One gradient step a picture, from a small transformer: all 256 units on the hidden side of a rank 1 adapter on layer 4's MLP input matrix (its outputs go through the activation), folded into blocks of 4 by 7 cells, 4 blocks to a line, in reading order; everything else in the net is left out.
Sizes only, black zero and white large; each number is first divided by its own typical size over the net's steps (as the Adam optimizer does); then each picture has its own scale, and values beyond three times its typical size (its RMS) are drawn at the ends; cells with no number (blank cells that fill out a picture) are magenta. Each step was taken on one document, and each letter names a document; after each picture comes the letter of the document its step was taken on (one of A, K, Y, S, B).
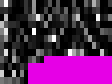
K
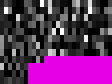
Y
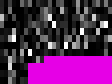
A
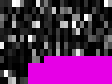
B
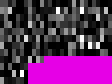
Y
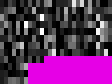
Y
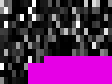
K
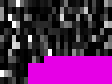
B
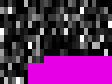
K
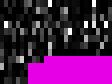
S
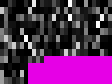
K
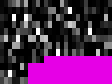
B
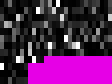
S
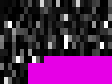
S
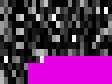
K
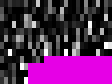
B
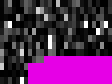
S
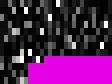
S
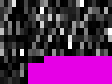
Y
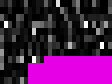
S
